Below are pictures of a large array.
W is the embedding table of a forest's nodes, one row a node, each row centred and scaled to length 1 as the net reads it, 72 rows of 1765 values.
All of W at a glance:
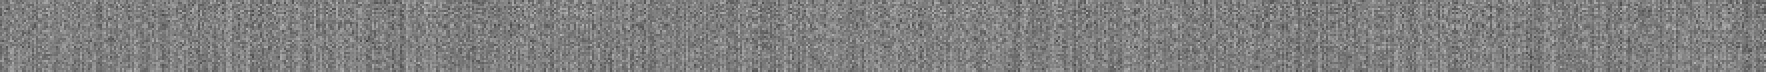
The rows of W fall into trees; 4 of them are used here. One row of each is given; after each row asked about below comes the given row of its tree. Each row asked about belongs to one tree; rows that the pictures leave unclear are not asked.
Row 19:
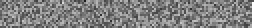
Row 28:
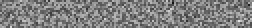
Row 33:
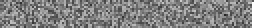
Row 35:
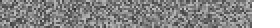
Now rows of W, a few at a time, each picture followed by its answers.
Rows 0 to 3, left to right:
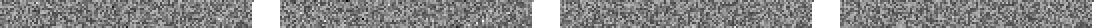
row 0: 33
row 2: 33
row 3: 33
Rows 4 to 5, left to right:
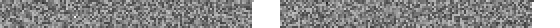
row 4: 28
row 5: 19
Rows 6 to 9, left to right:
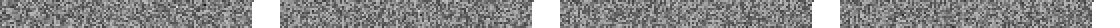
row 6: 35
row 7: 19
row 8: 33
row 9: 33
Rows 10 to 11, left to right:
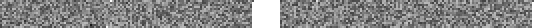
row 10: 35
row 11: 35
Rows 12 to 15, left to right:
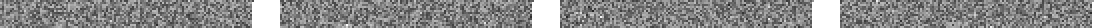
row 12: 33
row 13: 33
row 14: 35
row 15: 35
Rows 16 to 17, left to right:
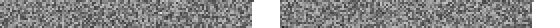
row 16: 19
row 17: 35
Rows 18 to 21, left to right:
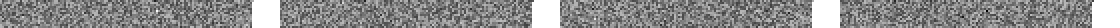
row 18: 28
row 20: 28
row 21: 33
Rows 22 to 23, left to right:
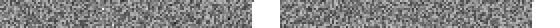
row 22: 33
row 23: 35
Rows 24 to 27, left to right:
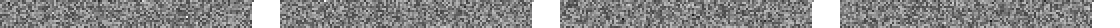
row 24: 35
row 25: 35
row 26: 35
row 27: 35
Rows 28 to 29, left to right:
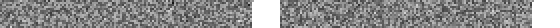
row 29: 35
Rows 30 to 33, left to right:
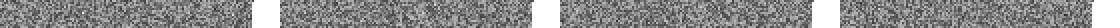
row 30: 33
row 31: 19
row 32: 19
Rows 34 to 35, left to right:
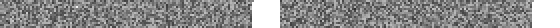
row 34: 33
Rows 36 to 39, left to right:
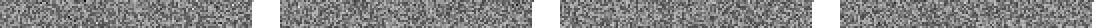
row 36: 19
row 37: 35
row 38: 28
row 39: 19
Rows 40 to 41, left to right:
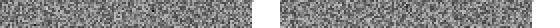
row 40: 28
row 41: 28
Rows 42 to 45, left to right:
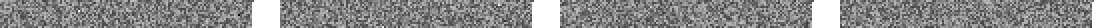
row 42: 19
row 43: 33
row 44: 19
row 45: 35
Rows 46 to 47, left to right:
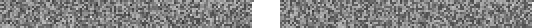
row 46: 33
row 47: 33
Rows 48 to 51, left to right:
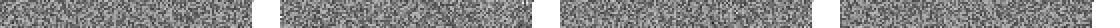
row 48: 28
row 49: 33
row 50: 28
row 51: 35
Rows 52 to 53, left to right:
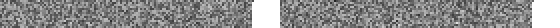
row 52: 33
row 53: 28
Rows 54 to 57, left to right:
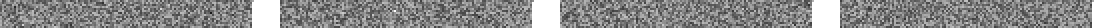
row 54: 28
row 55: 35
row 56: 28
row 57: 35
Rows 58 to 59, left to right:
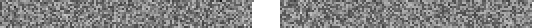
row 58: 28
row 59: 35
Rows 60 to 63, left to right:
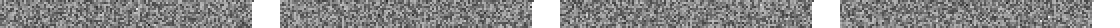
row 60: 33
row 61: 19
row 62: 33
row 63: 28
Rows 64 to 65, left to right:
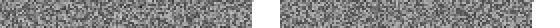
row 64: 28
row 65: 35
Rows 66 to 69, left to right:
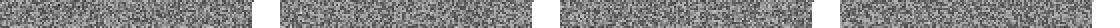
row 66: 35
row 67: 28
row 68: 33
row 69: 28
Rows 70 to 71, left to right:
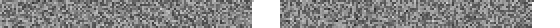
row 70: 28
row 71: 33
